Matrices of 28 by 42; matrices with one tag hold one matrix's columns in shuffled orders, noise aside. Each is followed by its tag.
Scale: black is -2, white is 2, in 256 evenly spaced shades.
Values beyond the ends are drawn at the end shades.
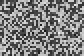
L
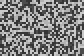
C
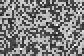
C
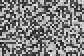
L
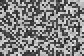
L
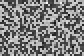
C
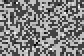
L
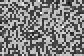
C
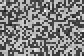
L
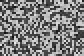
C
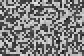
C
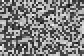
C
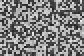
L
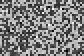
C
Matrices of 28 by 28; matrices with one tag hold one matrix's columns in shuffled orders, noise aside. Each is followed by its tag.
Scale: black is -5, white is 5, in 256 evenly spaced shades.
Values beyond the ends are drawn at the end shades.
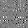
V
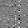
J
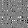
V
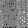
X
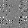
V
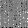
X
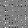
J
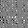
V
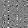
J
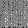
X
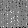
X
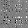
V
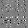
V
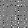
J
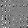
J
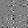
J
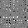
V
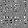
V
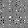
V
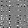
J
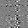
J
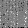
X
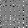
J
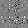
V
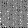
X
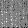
X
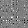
V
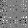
V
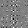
J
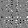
V
